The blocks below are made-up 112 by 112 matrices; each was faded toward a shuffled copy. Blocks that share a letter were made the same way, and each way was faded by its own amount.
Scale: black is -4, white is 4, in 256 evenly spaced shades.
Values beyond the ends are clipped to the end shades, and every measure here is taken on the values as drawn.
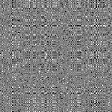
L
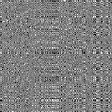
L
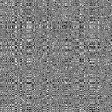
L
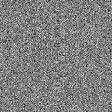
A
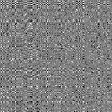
L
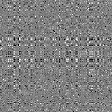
L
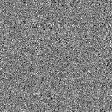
A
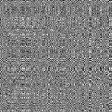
L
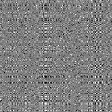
L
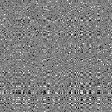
L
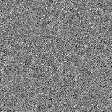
A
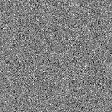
A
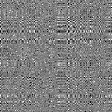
L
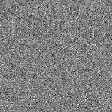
A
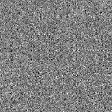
A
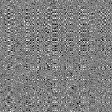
L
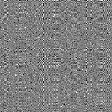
L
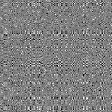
L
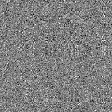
A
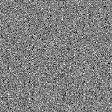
A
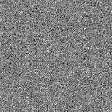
A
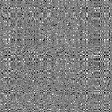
L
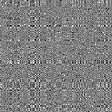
L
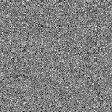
A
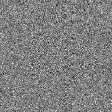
A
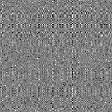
L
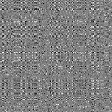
L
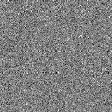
A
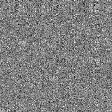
A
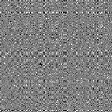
L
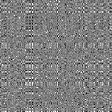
L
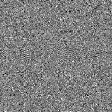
A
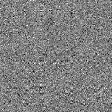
A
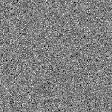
A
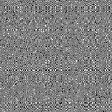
L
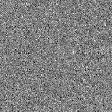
A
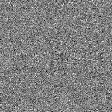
A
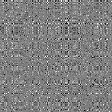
L
